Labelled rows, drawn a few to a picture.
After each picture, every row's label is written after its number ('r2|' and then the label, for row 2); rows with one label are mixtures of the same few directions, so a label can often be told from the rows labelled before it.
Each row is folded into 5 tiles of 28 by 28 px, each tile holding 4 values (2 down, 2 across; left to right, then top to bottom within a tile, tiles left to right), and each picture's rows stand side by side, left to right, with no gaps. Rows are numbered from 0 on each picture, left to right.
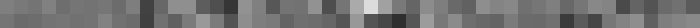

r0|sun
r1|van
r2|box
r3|van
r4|van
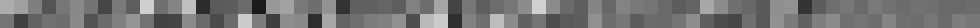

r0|van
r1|sun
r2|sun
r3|sun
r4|sun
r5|van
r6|sun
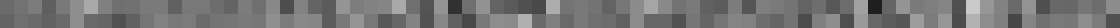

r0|box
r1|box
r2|sun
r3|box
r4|box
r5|sun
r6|box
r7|sun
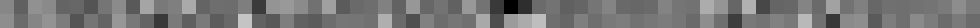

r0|box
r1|sun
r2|sun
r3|box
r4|van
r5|sun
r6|sun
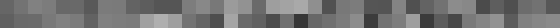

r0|van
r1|van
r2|van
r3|van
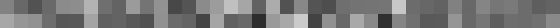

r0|van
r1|box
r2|sun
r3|sun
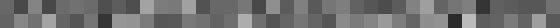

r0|sun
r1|sun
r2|box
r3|sun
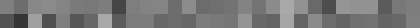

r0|sun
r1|sun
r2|van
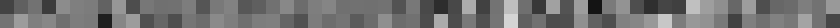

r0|sun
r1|van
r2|sun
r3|van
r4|box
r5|sun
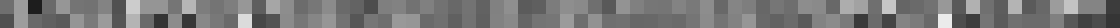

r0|box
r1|sun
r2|box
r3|van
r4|van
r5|box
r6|sun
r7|box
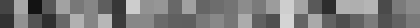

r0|box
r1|sun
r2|van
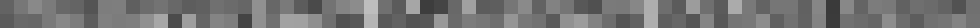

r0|van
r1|sun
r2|van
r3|van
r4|van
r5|box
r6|sun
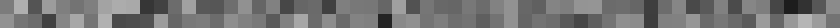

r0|sun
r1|van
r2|sun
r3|van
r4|van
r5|box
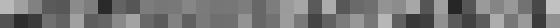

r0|van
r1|sun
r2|sun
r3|box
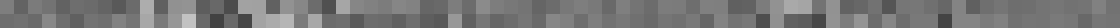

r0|sun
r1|box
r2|van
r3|sun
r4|van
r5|box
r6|sun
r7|sun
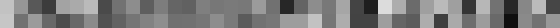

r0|van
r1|sun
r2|van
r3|van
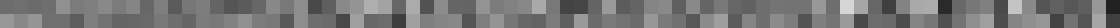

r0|van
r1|box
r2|box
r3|sun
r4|van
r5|sun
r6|van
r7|box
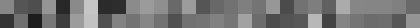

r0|van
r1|sun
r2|sun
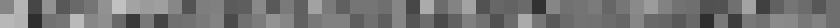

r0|sun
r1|van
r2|box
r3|sun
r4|box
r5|van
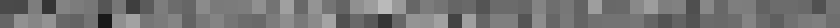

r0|sun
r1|sun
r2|box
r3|sun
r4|box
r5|sun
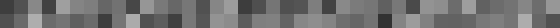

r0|sun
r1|van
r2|sun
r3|sun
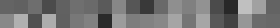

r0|sun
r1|van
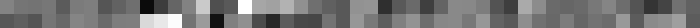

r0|van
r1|van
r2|van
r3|van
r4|box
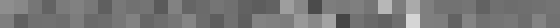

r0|van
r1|sun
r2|box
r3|sun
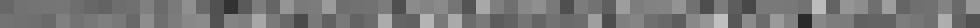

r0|box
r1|box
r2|sun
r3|van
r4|sun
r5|sun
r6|sun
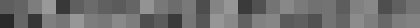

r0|van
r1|van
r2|van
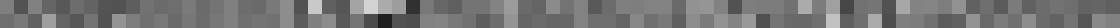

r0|sun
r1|van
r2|box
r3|van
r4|box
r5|box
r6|sun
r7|sun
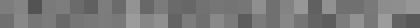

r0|box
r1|sun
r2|sun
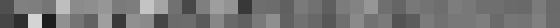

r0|sun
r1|van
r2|box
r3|box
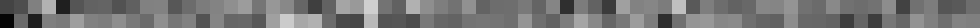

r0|van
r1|box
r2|van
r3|sun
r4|sun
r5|van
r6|van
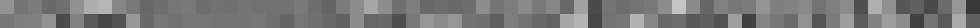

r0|box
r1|van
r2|box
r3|van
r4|sun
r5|sun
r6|box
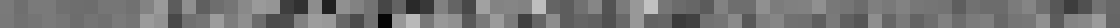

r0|box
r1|sun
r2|sun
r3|sun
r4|box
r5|sun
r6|sun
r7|box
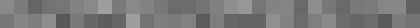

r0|box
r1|box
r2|box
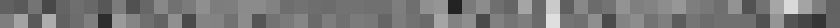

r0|sun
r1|sun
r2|sun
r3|box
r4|sun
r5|box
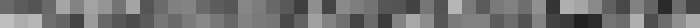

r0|van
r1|van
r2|sun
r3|box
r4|van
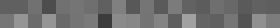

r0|sun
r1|sun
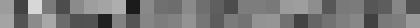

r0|box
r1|box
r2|van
